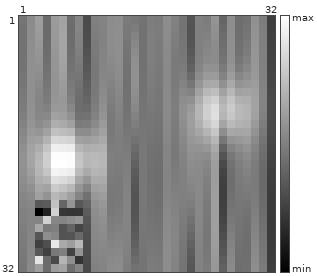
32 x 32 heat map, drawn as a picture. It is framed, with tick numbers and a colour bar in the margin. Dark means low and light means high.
The ninth with the lowest average is the bottom right. An odd patch, rougher than its surroundings, sits in the bottom left. The bottom left is the roughest part. The middle left is the ninth with the highest average. There are two bumps.
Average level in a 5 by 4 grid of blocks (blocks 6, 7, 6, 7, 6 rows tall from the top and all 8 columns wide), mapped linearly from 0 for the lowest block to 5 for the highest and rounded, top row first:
2 1 1 1
2 1 2 3
5 2 2 2
3 1 1 0
1 1 1 0
